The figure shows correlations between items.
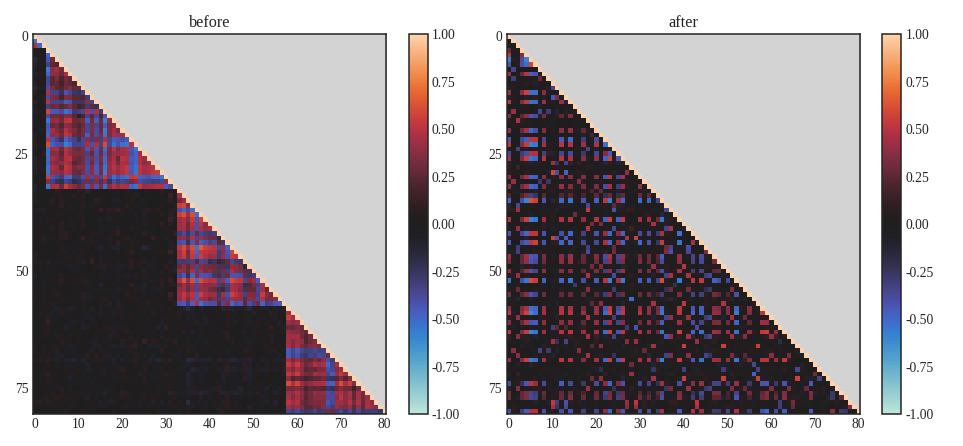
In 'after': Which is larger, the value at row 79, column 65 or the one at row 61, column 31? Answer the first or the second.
the first
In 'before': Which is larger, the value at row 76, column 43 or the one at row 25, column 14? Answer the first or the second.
the first
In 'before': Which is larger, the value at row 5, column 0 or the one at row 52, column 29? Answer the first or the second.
the second
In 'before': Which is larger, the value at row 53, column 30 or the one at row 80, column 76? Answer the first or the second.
the first
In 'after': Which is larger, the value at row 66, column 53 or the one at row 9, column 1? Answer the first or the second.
the first
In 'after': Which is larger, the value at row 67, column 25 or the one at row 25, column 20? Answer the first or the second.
the first
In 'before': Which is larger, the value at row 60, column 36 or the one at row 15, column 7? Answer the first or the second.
the second
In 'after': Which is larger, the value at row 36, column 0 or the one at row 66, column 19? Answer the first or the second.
the second
